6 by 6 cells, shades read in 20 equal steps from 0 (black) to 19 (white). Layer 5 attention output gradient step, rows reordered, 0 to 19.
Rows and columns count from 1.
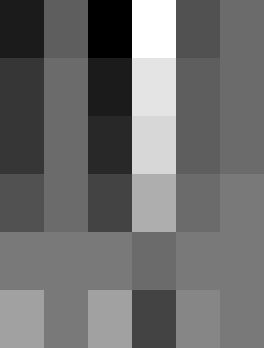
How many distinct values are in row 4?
5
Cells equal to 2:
2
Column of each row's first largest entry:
4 4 4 4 1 1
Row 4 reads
6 8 5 13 8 9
